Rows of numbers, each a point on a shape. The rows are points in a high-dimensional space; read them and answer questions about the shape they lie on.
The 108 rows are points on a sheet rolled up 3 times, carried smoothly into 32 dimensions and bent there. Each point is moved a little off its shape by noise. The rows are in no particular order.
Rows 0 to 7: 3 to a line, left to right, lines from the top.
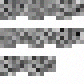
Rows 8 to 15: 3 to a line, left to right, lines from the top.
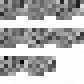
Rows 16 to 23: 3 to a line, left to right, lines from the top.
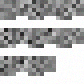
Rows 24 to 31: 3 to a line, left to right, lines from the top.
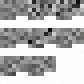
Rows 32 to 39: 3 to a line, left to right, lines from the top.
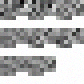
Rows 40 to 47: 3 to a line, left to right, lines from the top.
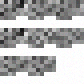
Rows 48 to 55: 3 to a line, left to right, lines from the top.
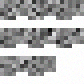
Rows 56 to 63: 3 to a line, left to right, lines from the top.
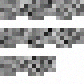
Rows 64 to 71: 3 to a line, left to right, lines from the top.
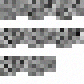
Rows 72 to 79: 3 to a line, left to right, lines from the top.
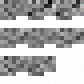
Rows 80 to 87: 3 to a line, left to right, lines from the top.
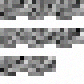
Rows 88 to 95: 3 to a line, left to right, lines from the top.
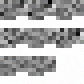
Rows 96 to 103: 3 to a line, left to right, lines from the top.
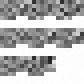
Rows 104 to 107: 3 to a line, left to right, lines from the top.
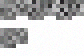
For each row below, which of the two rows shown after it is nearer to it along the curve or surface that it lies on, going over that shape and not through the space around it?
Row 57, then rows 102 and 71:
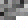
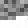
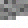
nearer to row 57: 102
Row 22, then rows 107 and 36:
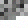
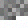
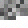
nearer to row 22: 36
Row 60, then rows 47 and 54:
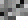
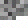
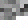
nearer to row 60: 54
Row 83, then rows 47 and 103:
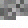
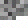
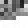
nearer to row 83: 47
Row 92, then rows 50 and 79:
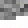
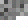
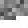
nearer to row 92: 79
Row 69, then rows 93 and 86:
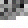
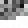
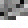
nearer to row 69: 93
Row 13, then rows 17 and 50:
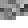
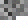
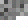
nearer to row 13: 17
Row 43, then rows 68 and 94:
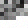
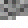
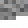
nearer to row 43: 68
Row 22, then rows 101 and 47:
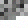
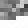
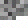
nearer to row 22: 47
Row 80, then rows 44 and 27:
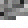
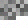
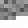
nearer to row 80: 44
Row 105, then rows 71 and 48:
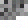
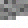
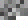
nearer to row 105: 48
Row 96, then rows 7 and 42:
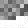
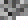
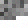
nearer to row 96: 7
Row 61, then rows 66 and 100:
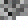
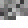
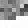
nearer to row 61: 100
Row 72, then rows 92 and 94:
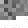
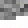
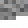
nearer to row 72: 94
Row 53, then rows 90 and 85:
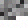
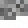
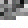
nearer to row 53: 90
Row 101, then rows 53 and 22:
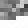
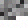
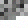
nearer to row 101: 53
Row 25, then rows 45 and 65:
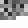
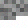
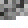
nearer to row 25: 65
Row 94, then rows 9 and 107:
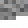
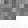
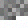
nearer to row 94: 9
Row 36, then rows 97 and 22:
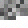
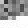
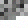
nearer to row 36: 22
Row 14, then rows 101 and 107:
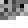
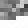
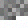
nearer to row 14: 101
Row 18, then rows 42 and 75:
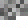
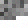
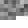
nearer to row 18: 75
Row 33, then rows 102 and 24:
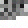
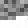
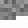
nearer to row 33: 102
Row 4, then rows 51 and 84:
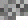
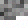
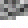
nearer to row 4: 84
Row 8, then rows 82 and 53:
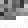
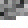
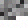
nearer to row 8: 82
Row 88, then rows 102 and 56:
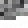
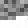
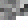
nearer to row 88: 102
